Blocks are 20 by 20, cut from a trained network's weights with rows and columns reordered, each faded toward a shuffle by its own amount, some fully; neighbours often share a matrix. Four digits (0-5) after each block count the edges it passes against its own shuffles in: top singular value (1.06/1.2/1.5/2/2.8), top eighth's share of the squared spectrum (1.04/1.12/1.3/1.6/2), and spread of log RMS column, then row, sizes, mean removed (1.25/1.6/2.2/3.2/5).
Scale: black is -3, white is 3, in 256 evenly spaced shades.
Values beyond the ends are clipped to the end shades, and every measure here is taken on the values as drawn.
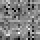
2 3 2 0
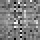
2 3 2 0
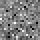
1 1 0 0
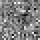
1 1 0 1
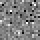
0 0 0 1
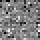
2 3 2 0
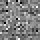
1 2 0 0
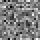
2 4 2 1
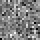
0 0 0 0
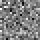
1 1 0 0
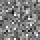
0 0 0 0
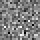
0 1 0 0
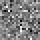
1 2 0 0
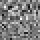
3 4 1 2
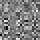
3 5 3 2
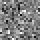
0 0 0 1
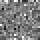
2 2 0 1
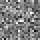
2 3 1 1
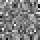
2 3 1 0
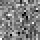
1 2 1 0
